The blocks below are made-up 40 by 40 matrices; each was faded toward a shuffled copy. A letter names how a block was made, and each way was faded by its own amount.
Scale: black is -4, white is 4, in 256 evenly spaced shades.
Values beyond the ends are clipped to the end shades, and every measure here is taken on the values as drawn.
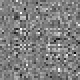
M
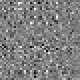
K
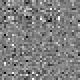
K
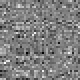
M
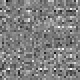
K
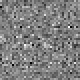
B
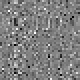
M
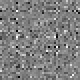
K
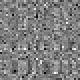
M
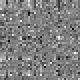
M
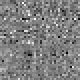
B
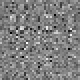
K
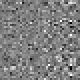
K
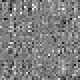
M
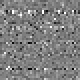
B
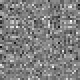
M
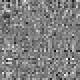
B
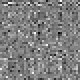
M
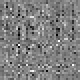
K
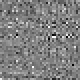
K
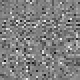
M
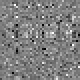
M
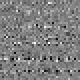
B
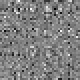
K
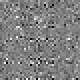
K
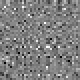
M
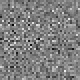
M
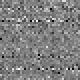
B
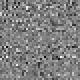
B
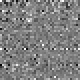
B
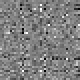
K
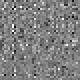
K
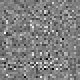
K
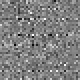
B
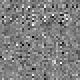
K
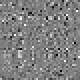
M
